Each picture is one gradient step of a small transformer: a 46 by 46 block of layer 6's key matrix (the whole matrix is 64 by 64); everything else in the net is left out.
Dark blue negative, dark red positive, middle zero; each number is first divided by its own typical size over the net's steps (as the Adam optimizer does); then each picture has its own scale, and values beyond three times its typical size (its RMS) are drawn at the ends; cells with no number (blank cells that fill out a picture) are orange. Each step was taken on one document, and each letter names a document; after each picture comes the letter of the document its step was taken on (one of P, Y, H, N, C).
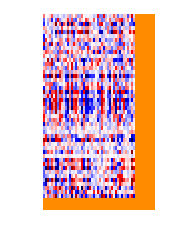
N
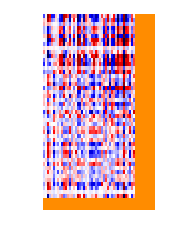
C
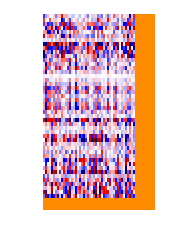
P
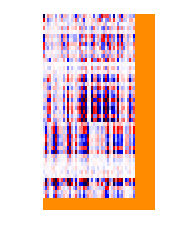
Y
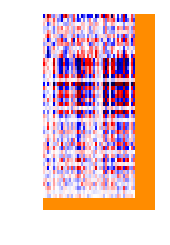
C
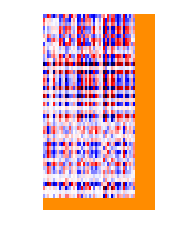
C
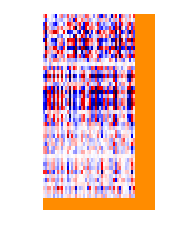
N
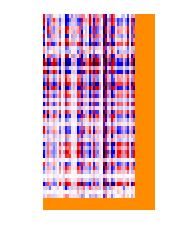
C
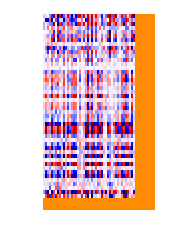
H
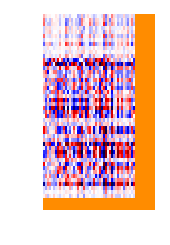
C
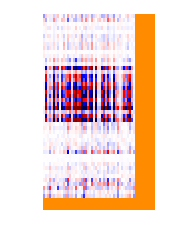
Y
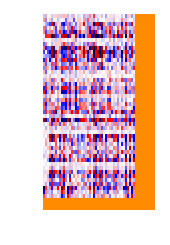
P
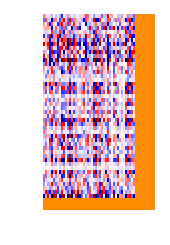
P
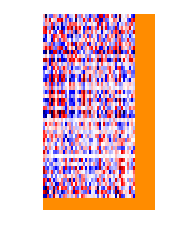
N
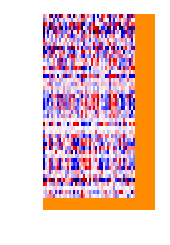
N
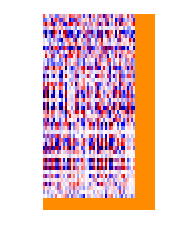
N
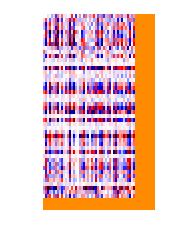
N
